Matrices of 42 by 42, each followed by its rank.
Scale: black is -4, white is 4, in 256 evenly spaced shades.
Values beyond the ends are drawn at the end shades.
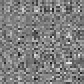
five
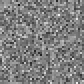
full rank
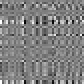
two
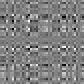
two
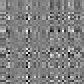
two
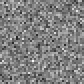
full rank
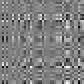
two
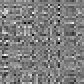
five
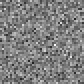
full rank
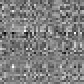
five
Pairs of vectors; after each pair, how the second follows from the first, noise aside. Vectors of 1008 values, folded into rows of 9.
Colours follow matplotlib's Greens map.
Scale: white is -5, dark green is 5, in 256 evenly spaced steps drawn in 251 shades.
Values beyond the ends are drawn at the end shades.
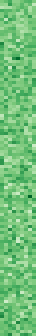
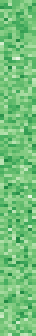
negated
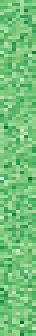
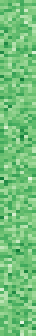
negated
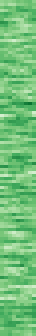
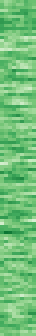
reversed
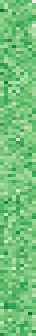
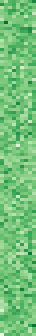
reversed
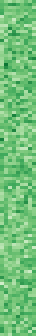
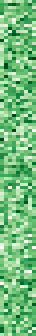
scaled up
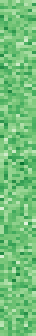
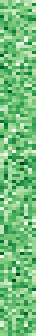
scaled up
